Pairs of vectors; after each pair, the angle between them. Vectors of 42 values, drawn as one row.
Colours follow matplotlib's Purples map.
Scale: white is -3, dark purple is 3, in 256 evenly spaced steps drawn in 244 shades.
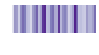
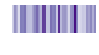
nearly parallel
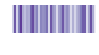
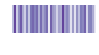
nearly parallel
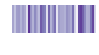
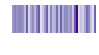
nearly opposite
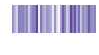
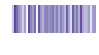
partly opposed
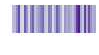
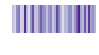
nearly parallel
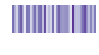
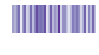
orthogonal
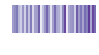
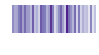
nearly opposite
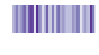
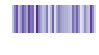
nearly parallel
